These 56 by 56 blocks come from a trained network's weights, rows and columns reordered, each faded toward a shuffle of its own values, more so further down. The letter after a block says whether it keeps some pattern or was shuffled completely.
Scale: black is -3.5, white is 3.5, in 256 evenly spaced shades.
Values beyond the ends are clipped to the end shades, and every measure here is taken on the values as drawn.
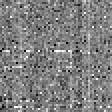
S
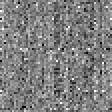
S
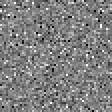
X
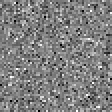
X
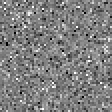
X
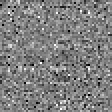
S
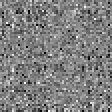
S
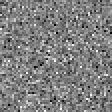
X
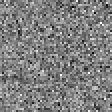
X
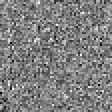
S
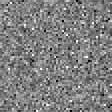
X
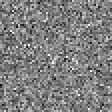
X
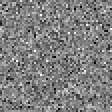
X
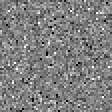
X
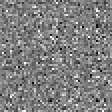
S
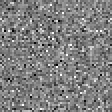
S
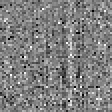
S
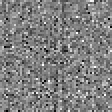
S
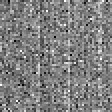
S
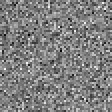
X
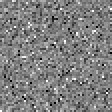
X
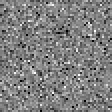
X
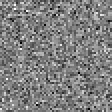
X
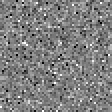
X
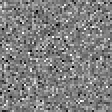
X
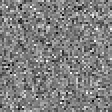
S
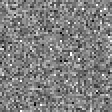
X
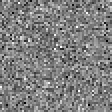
X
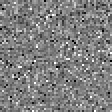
X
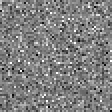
X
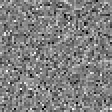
X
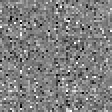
S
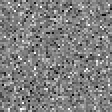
X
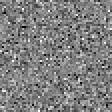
X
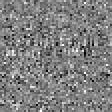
S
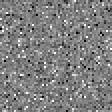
X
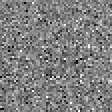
S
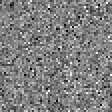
X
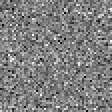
S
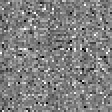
S
